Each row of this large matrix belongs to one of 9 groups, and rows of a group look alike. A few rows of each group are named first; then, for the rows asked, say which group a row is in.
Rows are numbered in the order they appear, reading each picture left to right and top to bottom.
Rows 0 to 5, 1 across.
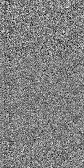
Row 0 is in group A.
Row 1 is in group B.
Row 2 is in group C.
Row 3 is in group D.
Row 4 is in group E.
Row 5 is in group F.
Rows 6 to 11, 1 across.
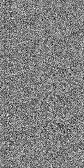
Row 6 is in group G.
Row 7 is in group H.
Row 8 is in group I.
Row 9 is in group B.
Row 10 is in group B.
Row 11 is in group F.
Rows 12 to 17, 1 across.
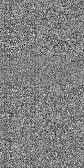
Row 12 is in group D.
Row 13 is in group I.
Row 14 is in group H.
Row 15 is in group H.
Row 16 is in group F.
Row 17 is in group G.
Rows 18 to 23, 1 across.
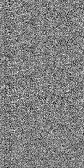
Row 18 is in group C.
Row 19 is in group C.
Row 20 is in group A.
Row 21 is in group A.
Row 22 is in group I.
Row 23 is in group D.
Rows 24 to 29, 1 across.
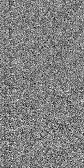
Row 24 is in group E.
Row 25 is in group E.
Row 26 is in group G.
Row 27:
A
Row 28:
I
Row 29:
F
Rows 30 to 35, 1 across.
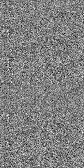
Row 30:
I
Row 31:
B
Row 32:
F
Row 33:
H
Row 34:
B
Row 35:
C
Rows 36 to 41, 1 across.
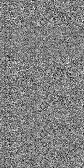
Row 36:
I
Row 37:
D
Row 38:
A
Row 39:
I
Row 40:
I
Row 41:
C
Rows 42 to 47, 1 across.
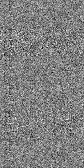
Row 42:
E
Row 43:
G
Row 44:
D
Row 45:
F
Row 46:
A
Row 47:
F
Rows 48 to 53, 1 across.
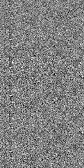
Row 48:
C
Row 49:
E
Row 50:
E
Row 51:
G
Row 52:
E
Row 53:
G
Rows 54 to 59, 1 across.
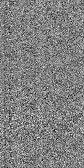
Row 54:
F
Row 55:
C
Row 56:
H
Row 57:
C
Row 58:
E
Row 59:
G
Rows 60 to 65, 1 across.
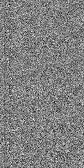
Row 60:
C
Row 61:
D
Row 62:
B
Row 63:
E
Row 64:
I
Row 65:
B
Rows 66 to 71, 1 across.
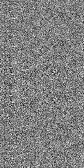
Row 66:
I
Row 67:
I
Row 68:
G
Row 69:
G
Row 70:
B
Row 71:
H
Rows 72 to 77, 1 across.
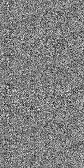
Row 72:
B
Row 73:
F
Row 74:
B
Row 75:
A
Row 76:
B
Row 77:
H
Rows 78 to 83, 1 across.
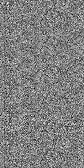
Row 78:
B
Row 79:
C
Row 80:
C
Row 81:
D
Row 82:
D
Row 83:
B
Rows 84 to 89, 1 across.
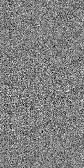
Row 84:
C
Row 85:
E
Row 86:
H
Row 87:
A
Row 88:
G
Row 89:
H
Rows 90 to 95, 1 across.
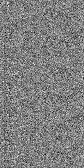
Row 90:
B
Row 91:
D
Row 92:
I
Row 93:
C
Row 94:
H
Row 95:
A
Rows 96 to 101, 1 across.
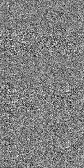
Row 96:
B
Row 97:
G
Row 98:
I
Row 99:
A
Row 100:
F
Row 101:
A
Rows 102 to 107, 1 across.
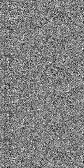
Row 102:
I
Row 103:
F
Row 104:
B
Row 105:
A
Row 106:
F
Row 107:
I
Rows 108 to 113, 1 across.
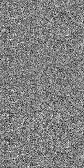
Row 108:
I
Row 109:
A
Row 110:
B
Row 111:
I
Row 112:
F
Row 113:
A
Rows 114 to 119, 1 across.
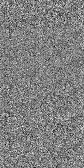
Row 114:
B
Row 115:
E
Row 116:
H
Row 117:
B
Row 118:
A
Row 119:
E
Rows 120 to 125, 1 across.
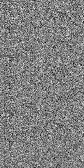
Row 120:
I
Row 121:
A
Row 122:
F
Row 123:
C
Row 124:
B
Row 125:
E
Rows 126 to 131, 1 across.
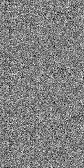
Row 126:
A
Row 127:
E
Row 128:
I
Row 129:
E
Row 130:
H
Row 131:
F
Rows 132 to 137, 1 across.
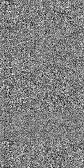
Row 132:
A
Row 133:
H
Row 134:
G
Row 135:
B
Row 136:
D
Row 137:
F
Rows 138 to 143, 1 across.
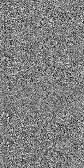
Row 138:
I
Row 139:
G
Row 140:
A
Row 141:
C
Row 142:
B
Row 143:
B
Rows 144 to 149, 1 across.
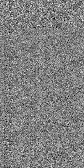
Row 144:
E
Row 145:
C
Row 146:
H
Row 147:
C
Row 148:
D
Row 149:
F
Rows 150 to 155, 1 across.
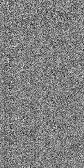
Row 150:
B
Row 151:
I
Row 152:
F
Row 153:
C
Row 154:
G
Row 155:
H
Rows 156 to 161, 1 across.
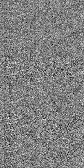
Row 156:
H
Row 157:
H
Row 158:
A
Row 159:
E
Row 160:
C
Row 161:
C
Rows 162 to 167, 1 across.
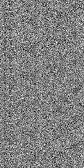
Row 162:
C
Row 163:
G
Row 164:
G
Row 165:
E
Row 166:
C
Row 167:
H
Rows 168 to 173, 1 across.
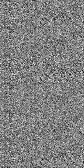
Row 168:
I
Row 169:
F
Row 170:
I
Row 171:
F
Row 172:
E
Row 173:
I
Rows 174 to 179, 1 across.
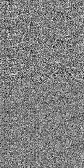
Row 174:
A
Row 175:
A
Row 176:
I
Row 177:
D
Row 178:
H
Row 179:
H
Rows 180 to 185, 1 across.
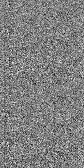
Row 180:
C
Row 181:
B
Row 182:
E
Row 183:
I
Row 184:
A
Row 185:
B
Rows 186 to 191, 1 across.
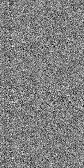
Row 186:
F
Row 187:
G
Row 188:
C
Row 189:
I
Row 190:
B
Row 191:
G
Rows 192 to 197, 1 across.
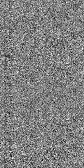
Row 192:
E
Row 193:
F
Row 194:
A
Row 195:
G
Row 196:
A
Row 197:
G
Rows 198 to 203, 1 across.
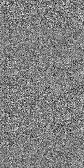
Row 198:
B
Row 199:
E
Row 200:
A
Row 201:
H
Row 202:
A
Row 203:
B
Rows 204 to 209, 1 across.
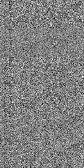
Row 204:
E
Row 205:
G
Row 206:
F
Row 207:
G
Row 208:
C
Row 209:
H
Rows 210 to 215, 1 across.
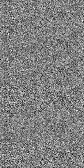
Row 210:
I
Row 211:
B
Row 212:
B
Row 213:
I
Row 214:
F
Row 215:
I
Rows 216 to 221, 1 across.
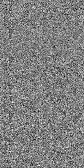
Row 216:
D
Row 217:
E
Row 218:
B
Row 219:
G
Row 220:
E
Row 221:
A
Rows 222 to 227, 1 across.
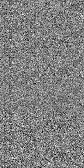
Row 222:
H
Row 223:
D
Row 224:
E
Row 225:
E
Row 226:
G
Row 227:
I
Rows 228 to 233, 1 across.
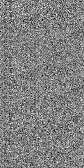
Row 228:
G
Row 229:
H
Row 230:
G
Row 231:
H
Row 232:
E
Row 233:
A
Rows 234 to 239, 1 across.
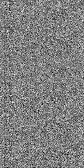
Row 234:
F
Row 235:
B
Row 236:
I
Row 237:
G
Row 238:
B
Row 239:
D
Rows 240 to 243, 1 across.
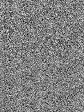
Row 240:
G
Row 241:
B
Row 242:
C
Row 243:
C
